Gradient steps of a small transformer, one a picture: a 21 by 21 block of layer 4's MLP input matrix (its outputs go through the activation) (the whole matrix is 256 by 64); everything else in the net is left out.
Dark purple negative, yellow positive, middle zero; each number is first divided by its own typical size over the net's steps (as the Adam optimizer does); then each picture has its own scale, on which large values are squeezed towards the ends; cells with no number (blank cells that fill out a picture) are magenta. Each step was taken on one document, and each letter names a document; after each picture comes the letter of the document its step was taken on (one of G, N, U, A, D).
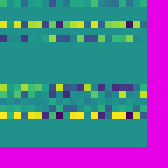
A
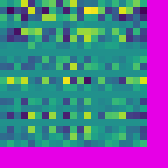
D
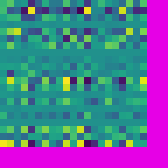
D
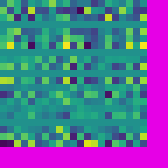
D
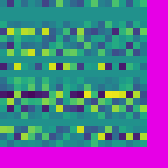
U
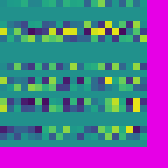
U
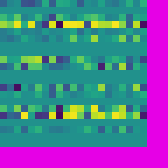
A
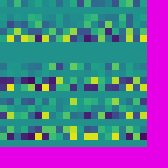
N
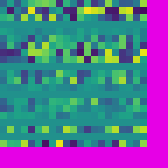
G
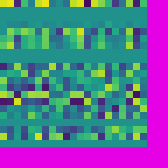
U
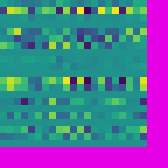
D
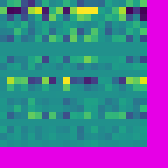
D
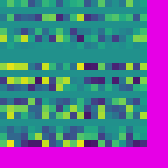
N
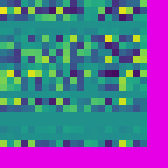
G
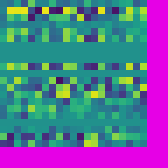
N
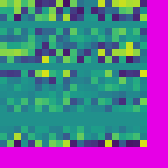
G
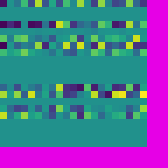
A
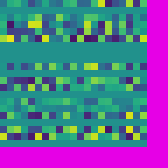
N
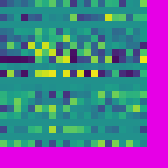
G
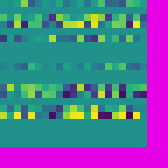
A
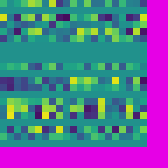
N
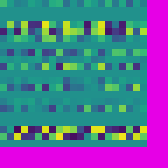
U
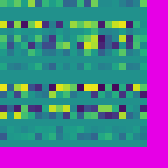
A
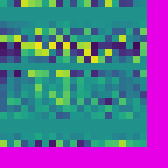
G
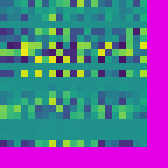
G
